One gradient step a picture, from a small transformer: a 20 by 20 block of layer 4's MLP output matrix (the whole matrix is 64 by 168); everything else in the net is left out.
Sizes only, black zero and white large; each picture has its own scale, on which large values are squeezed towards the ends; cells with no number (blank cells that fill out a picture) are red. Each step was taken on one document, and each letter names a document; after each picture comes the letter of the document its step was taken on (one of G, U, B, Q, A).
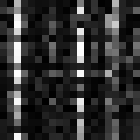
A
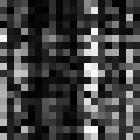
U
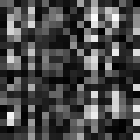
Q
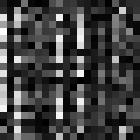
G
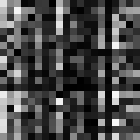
G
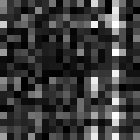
Q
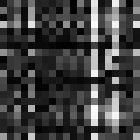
Q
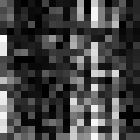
U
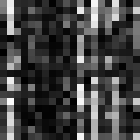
Q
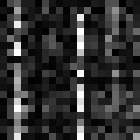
A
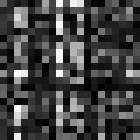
G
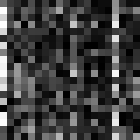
U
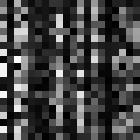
G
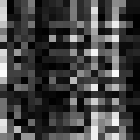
U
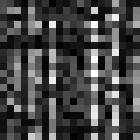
Q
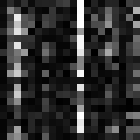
A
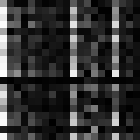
U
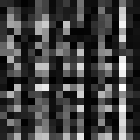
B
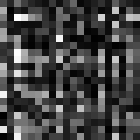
G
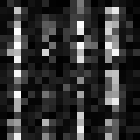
A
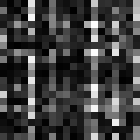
Q
